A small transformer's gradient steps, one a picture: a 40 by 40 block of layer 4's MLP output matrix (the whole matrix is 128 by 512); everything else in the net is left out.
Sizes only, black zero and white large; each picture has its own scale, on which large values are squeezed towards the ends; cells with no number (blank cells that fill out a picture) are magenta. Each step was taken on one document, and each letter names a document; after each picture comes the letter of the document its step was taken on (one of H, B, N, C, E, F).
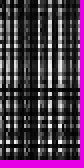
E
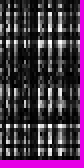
E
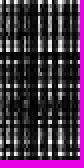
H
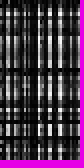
H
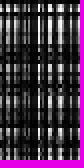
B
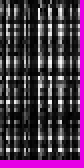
H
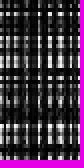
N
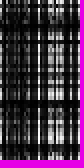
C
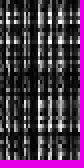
H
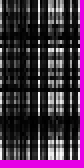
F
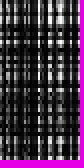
B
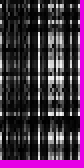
C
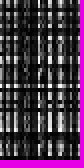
E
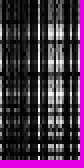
C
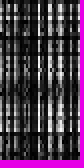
B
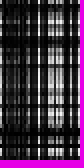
C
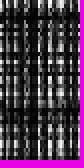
E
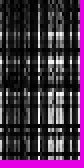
C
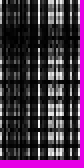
C
